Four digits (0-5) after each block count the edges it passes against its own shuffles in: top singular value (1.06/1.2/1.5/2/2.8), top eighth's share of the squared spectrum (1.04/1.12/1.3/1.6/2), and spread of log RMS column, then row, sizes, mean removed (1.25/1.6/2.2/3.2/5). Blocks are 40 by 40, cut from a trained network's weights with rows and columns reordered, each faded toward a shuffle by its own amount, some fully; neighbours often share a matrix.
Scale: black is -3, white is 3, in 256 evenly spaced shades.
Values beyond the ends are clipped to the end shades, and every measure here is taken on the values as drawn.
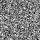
0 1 0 0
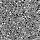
0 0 0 0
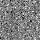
0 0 0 0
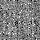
2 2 0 1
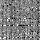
2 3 0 2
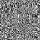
3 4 2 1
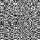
4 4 2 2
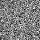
2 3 0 0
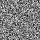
0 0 0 0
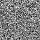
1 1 0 0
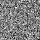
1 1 0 0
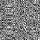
3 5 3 0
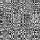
4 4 3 1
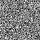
0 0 0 0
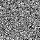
1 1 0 0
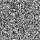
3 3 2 0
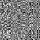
3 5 3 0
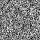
2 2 0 0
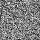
0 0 0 0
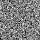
1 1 0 0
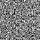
3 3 1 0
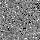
0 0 0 0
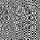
4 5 3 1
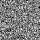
2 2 0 0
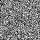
0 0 0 0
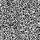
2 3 1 0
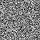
1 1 0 0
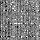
3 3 0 2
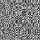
4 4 3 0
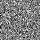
2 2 1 0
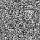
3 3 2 0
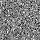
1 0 0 0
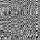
4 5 3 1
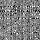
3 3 0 2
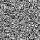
3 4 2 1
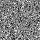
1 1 0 0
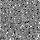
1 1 0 0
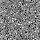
0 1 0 0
